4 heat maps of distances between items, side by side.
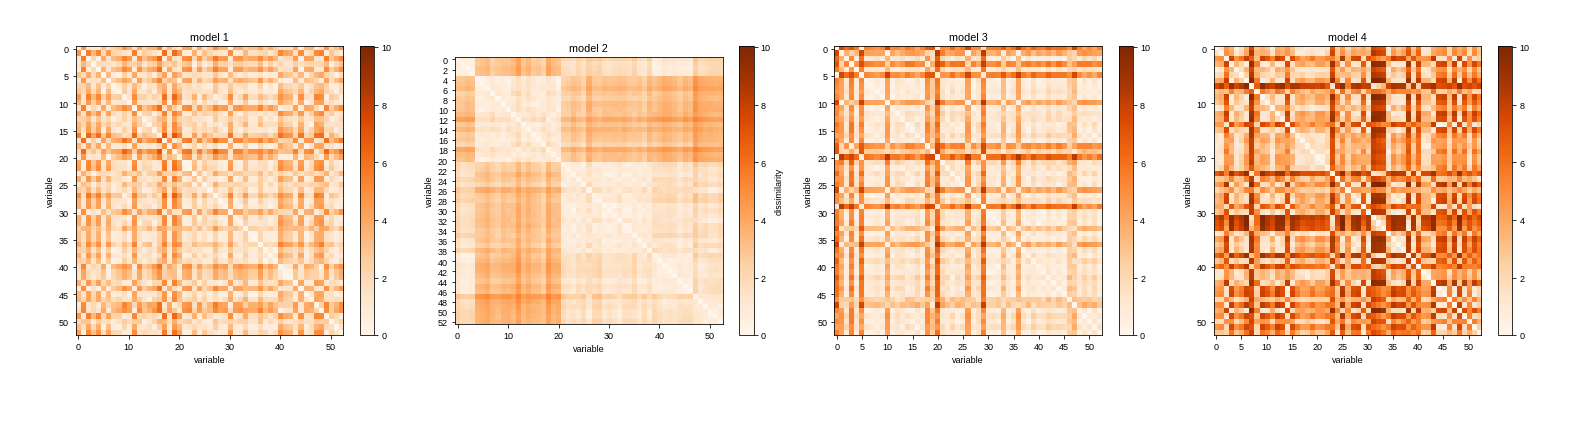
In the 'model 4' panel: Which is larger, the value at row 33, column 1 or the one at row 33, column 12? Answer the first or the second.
the second
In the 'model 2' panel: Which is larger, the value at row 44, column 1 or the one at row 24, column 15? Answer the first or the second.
the second
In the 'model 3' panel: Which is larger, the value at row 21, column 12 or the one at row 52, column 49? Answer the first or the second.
the first
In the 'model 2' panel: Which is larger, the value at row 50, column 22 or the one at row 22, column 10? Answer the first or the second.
the second
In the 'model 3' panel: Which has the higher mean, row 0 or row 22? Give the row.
0
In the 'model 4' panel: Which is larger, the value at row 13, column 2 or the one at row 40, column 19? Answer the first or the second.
the first
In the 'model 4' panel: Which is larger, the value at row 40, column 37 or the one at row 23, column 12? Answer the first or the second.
the second
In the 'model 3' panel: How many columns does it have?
53
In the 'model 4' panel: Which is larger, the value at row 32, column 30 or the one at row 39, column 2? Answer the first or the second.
the first
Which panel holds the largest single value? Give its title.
model 4
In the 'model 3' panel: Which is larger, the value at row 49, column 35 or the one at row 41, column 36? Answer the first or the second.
the second
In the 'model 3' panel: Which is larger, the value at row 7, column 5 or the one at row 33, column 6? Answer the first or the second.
the first
